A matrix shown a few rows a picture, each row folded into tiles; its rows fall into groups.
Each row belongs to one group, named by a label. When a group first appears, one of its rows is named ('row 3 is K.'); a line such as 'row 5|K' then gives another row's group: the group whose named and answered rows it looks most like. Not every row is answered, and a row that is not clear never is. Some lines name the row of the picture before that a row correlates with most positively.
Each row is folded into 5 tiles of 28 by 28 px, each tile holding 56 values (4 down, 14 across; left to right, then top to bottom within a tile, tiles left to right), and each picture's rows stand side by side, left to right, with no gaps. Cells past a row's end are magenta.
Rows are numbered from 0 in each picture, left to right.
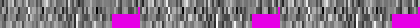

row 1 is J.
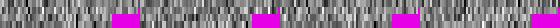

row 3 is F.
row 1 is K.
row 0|K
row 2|K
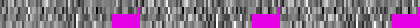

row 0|J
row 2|J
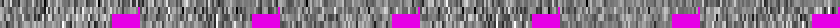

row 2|K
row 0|F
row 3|J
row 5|K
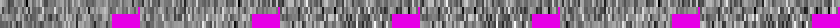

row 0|K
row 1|F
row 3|J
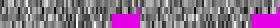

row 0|J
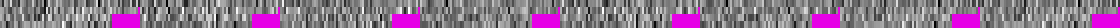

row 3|K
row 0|F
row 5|K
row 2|K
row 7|F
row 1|K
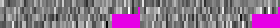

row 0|K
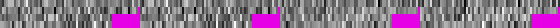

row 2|F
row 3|F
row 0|J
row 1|J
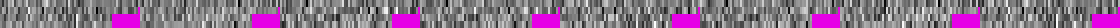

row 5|K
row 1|F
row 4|J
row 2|K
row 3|K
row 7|J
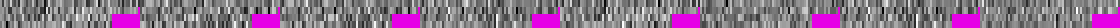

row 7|K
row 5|K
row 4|F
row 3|J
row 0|F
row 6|J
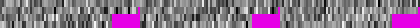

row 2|F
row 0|J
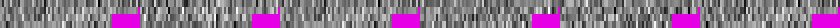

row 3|K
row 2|F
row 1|K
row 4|J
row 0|F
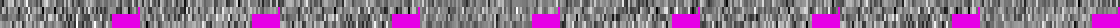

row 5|K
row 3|K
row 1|F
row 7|F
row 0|J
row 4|K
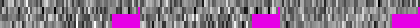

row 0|J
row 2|F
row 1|J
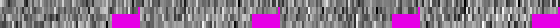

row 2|J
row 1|F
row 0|K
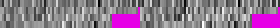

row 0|F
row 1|F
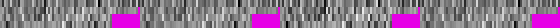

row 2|F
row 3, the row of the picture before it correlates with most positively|0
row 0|F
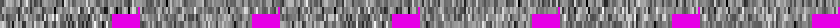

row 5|K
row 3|F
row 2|J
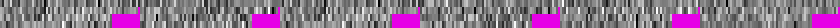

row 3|J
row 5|K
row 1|K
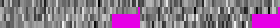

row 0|F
